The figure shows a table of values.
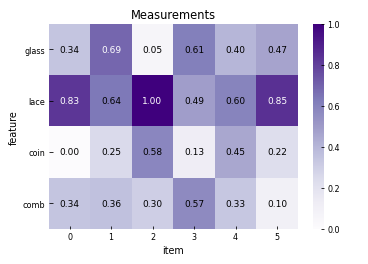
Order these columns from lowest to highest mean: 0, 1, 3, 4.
0, 4, 3, 1
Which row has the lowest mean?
coin
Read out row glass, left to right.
0.34 0.69 0.05 0.61 0.40 0.47
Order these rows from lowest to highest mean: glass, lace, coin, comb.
coin, comb, glass, lace
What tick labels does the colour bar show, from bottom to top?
0.0, 0.2, 0.4, 0.6, 0.8, 1.0
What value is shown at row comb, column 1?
0.36
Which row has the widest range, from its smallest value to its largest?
glass
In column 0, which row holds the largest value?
lace
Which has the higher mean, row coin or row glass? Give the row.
glass
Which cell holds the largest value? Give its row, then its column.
lace, 2
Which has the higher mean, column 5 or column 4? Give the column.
4
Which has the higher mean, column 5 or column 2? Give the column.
2
